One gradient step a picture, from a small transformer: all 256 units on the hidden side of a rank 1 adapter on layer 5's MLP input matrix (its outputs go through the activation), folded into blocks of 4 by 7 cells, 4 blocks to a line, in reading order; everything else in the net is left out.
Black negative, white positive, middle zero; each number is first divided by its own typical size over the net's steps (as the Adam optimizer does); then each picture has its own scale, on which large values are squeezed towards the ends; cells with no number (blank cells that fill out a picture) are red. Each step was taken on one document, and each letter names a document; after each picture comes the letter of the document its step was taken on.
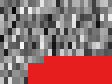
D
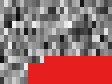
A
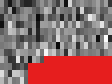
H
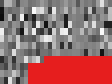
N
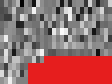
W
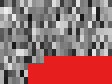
D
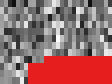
H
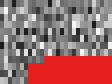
D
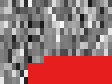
H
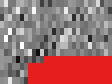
W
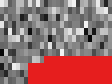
A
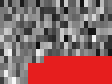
A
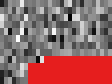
W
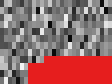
N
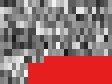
H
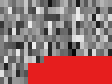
D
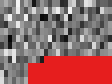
A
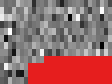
W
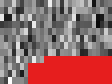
W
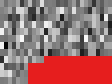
N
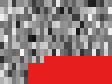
D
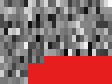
H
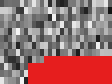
D
